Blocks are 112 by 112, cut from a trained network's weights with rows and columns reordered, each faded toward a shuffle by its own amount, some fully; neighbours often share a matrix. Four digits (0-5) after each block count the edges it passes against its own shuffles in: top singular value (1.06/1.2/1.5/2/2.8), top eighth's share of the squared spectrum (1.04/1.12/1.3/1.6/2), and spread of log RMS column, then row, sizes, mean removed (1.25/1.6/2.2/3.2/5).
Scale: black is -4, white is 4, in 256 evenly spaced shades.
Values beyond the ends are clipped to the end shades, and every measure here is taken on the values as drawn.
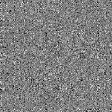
3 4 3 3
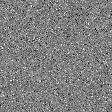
1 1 0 0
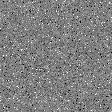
0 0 0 0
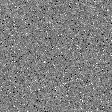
0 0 0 0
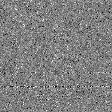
3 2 1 1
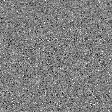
2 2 0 2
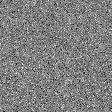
0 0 0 0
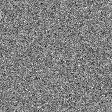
0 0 0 0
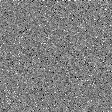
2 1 0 0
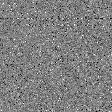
3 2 1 1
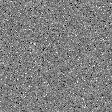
1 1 0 0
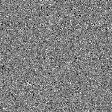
2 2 0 2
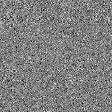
2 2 0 2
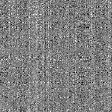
4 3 1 3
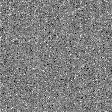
1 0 0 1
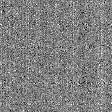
3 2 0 2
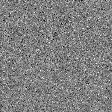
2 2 0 1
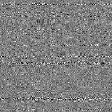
4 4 2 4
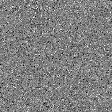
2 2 0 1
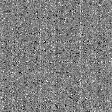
3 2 1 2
